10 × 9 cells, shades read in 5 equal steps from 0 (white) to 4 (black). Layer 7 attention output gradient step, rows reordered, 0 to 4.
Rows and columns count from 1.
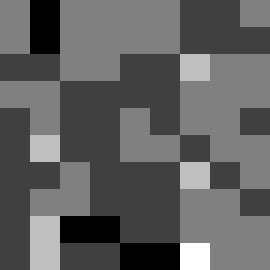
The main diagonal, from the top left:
2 4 2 3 2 2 1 2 2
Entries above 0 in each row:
9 9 9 9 9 9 9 9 9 8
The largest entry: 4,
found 6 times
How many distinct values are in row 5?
2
